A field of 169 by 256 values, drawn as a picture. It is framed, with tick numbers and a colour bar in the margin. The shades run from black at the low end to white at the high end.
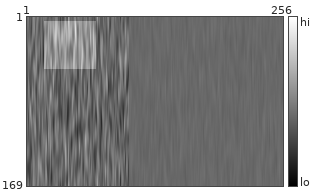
Histogram: skewed, a long tail of high values. Ninth with the highest average: top left. Grain: streaks running down. Mirror symmetry: none. Seam: vertical, 40% of the way across, the right part calmer. Odd patch: higher, in the top left.
